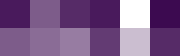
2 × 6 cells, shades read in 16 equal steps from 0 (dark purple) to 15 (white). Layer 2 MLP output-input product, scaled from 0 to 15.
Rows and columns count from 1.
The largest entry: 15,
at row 1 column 5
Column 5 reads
15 11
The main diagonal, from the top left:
1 6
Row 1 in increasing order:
0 1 1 2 5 15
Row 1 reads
1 5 2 1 15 0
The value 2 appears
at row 1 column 3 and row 2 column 6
